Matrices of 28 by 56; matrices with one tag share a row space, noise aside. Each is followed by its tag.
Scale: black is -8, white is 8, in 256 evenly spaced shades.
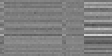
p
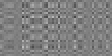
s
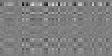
s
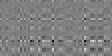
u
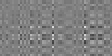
u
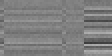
p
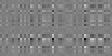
u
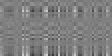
s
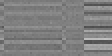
p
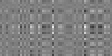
u
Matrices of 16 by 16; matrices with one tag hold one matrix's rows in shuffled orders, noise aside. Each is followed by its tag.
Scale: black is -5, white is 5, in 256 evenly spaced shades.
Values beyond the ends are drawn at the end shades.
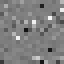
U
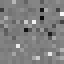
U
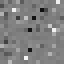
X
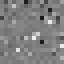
U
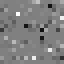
U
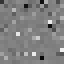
U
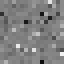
U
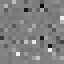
U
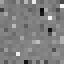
U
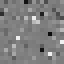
U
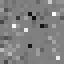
X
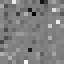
X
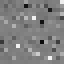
U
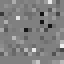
U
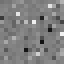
U
